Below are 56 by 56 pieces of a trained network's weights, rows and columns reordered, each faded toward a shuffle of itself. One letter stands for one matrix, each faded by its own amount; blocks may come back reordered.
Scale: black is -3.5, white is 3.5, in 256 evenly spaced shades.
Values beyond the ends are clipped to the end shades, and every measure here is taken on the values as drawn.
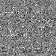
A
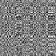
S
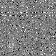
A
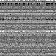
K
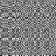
S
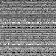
K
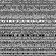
K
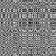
S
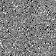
A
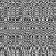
S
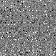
A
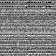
K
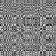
S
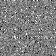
A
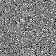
A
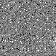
A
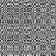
S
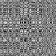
S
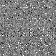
A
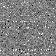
A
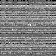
K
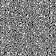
A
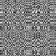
S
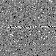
A
